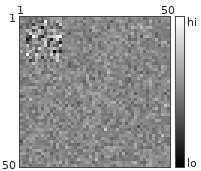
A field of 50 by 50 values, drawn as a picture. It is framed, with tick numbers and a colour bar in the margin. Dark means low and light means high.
Neither half mirrors the other. An odd patch, rougher than its surroundings, sits in the top left. There is no overall slope. The distribution is heavy-tailed on both sides. There are no regular stripes. Values change most from cell to cell in the top left.
